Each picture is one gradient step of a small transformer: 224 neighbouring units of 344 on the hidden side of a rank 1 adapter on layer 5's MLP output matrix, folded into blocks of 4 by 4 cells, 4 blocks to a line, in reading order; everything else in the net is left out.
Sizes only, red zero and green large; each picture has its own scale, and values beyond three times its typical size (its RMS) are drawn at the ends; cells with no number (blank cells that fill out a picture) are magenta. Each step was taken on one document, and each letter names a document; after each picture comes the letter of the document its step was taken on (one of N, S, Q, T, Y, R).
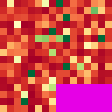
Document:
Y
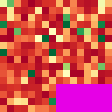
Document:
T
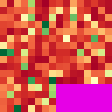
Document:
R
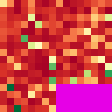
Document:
R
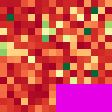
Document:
Y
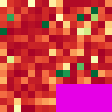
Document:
T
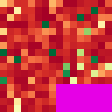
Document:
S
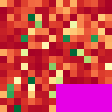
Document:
R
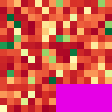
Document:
Y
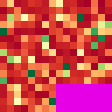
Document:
T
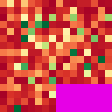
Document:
R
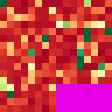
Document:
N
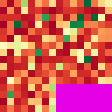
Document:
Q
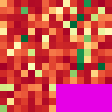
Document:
N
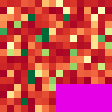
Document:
Y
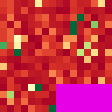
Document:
Q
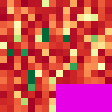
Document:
Y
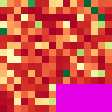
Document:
T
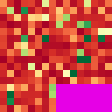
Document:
N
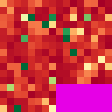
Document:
R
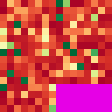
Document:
Q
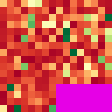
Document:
R
